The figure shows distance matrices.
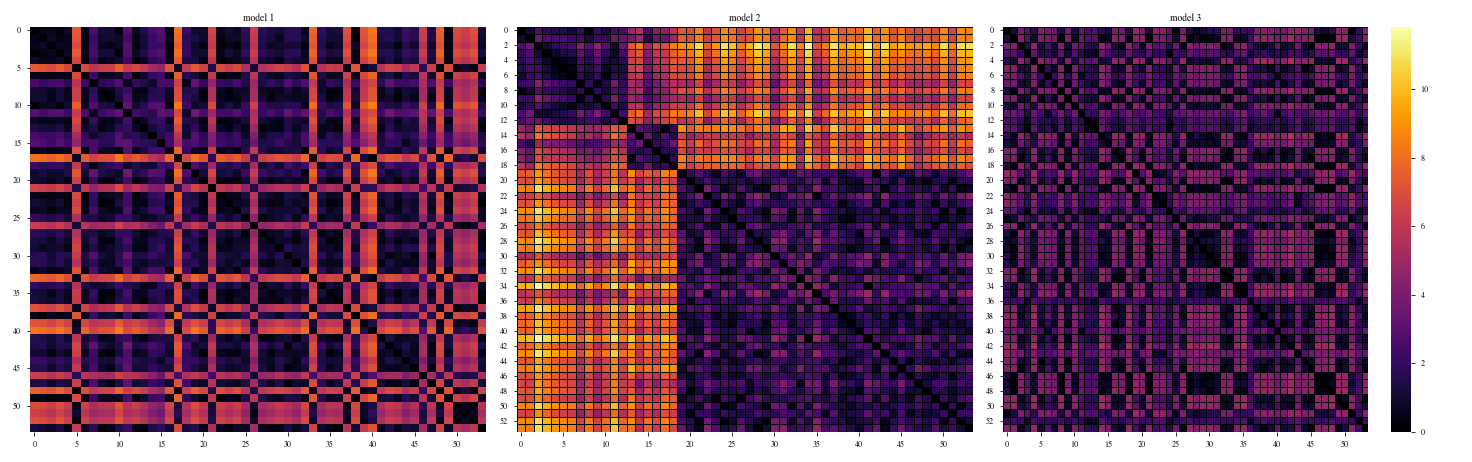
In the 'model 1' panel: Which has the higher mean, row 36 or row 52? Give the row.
52
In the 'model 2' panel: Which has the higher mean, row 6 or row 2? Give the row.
2
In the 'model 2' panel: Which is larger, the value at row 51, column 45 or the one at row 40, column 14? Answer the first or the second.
the second
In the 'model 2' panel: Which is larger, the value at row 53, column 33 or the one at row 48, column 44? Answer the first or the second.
the first
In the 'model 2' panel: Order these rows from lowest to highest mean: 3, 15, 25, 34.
25, 34, 15, 3
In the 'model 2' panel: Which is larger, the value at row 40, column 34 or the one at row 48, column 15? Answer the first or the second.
the second
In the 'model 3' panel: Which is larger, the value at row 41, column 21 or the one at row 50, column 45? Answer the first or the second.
the first
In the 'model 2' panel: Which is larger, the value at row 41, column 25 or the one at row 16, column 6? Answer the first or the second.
the second
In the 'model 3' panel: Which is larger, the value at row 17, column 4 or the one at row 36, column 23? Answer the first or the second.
the first
